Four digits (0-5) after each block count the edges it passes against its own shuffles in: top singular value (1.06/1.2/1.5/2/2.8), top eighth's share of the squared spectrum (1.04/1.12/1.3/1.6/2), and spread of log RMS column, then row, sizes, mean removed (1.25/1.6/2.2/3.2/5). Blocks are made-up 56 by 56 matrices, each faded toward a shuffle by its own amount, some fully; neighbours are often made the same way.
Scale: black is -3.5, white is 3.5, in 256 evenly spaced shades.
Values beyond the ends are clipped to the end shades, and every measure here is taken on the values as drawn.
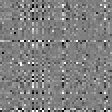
5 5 3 3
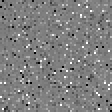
0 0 0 0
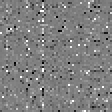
3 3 1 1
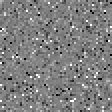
0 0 0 0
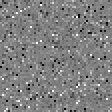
1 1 0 0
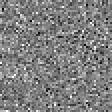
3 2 1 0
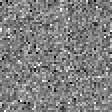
3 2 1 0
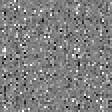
1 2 2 1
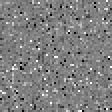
0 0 0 0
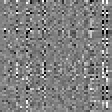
4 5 3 2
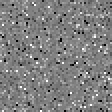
1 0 0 0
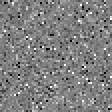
1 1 0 0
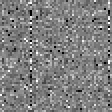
4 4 2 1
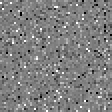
2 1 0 0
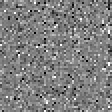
1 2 1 0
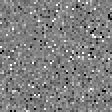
0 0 0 0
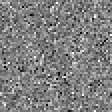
2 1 0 0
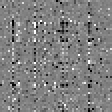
4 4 2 2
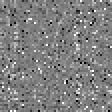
3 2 1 0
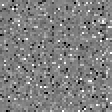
2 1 0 0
